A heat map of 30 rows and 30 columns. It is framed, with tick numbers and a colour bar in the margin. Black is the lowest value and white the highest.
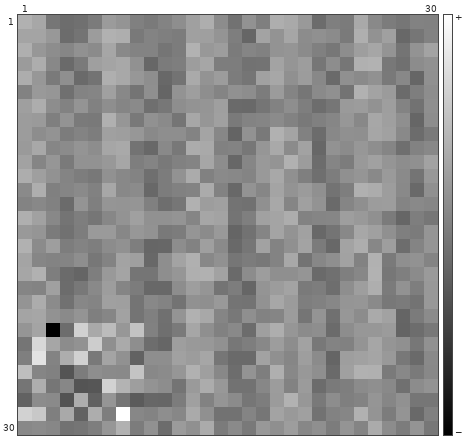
No overall slope runs across the table. The bottom left is the roughest part. An odd patch, rougher than its surroundings, sits in the bottom left. Stripes running up and down repeat 5 times from left to right. A few values lie far out on both sides of the bulk.
